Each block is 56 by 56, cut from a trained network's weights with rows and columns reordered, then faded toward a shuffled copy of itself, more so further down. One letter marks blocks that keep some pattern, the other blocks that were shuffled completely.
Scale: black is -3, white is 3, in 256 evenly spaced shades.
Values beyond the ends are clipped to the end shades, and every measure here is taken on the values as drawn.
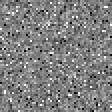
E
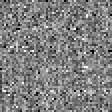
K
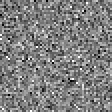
E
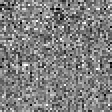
K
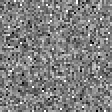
E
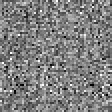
K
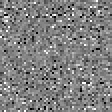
K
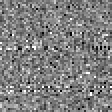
K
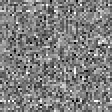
K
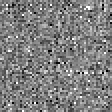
K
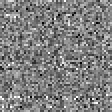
K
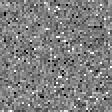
E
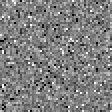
E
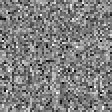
K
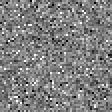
E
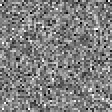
E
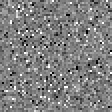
E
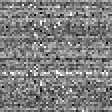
K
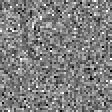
E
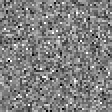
E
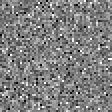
E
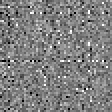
K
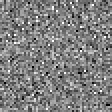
E
